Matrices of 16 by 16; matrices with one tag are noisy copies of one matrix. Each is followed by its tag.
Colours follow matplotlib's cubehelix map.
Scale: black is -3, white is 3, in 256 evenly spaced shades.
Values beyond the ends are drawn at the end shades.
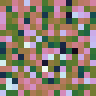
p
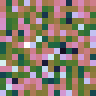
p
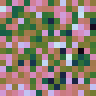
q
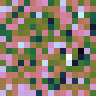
q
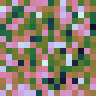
q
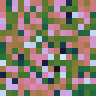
p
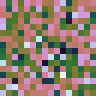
p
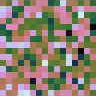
q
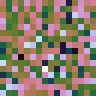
p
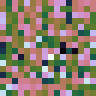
p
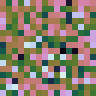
p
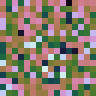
p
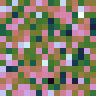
q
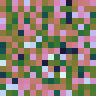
p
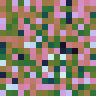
p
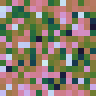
q
